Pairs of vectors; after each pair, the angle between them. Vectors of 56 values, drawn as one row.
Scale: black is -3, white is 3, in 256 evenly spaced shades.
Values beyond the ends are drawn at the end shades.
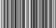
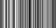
partly opposed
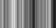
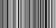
orthogonal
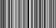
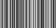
partly opposed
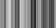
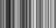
nearly opposite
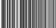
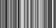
partly opposed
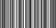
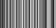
partly aligned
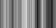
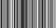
partly opposed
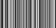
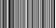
partly opposed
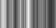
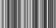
partly aligned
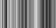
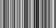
orthogonal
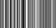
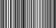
partly aligned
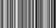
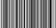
partly opposed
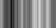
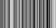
partly opposed
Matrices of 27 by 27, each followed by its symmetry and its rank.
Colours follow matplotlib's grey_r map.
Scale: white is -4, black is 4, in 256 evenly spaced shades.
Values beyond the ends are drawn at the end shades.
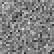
symmetric, full rank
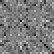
symmetric, rank five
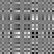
symmetric, rank one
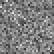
symmetric, full rank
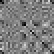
symmetric, rank five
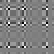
symmetric, rank one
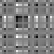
symmetric, rank one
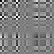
symmetric, rank one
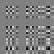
symmetric, rank one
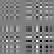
symmetric, rank one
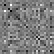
symmetric, rank five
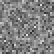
symmetric, full rank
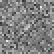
symmetric, full rank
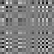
symmetric, rank one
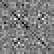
symmetric, rank five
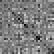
symmetric, rank five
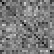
symmetric, rank five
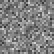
symmetric, full rank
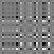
symmetric, rank one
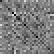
symmetric, rank five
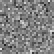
symmetric, full rank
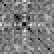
symmetric, rank five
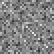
symmetric, full rank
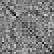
symmetric, rank five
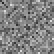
symmetric, full rank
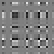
symmetric, rank one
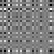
symmetric, rank one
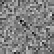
symmetric, full rank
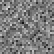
symmetric, full rank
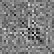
symmetric, rank five
